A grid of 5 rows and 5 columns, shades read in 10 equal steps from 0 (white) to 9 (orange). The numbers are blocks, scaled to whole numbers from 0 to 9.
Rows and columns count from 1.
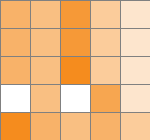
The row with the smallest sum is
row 4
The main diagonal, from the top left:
6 5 9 7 4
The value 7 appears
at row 4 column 4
